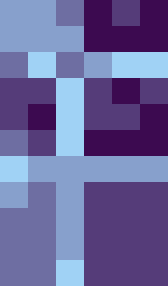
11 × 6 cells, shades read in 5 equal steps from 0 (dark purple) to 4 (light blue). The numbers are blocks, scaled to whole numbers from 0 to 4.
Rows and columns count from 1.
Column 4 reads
0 0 3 1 1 0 3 1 1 1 1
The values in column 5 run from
0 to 4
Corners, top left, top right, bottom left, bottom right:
3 0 2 1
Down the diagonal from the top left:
3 3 2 1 1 0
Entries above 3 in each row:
0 0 3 1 1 1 1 0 0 0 1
